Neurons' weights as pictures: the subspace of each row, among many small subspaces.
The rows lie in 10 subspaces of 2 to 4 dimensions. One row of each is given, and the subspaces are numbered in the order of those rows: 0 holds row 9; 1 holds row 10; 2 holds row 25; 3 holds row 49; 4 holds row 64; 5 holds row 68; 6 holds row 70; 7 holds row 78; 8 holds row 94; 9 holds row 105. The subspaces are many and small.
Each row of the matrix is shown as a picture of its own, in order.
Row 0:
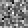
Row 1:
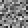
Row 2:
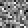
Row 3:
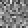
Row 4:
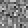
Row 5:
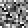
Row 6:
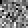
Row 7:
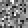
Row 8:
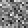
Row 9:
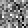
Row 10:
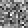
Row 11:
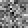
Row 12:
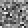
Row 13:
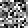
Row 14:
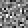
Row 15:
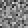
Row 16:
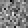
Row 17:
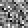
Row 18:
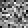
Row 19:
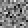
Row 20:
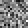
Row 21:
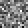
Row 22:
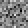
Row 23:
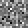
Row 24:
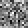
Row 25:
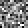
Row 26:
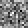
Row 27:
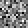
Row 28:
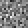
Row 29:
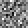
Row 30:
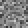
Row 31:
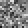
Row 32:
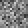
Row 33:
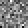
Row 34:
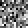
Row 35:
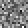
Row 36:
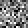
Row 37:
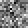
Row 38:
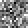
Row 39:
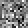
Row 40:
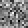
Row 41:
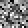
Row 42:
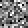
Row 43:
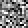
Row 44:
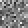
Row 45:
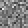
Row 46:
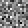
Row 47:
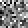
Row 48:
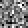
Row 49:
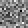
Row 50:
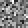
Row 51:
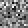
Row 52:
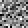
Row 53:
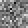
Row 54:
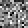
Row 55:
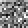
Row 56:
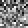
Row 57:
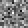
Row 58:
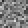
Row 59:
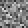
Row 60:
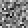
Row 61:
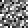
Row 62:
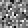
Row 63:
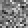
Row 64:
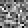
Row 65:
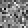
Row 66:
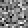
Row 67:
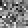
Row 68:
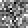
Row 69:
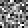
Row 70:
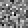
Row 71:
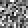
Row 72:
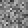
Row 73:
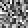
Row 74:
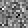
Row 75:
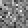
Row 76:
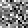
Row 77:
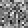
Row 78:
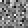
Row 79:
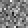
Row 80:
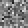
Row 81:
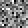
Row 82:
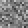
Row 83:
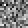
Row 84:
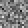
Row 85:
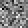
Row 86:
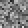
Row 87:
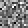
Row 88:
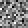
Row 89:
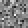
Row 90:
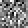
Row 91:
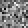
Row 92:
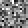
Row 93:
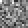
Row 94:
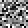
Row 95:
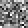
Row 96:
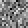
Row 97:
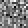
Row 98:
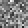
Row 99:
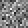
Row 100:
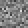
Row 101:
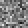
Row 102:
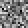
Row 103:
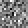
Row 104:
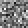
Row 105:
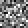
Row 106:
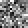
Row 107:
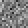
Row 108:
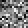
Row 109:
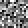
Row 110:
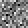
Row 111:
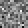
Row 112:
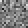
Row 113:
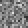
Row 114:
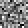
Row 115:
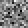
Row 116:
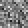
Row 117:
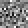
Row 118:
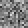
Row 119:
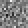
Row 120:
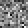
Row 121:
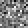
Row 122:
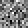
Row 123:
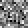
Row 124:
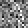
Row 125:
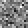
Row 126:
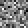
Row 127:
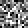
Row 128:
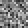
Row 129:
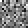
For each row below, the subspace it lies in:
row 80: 9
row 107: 8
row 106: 5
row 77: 1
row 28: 3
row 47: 2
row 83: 6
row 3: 2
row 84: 2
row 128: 8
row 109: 7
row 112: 7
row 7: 6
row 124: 0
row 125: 0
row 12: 1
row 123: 8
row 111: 2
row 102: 2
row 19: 9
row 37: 5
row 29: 1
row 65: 0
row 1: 8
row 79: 3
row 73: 2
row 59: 4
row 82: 0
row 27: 6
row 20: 8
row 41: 5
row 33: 2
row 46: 3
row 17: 8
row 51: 6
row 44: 2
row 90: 1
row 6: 7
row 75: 6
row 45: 7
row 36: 3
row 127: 4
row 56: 6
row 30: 8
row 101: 0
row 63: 3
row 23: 3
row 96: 8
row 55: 0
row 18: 0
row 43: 3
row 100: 3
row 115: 9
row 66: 0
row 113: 0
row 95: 1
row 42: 0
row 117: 3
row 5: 4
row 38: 5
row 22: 9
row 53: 5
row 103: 1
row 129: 7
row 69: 2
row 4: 7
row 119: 3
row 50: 7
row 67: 6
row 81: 6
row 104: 0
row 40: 1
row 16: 3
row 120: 1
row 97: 7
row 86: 5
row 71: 7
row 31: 5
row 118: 1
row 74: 6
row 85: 6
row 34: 6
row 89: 6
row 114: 2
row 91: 0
